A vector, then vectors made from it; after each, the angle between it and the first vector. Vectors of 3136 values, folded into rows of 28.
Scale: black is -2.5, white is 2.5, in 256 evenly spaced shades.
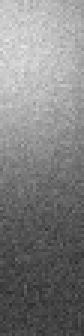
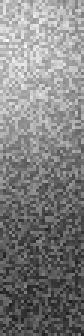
nearly parallel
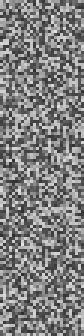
orthogonal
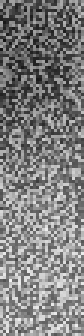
partly opposed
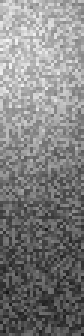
nearly parallel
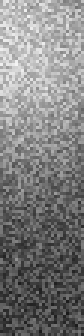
nearly parallel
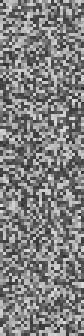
orthogonal
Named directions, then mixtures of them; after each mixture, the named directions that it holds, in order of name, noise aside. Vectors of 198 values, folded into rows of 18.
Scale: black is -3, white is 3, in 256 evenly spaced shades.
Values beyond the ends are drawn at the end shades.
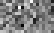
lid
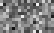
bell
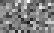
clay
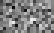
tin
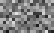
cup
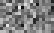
lid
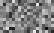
bell, cup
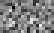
bell, cup, tin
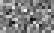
tin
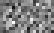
bell, cup, tin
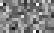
bell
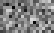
bell, tin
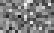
clay, cup, lid
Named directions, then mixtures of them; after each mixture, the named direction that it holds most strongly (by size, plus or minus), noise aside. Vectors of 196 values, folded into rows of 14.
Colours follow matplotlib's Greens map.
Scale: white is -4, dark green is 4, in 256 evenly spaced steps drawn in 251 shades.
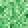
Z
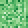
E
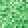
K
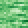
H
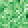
Z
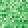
K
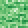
H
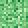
E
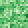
Z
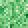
Z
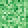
E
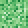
E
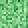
E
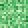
E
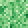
Z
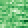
H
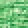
H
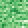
K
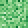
E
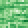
H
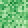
K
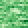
H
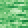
H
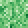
Z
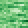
H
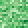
K
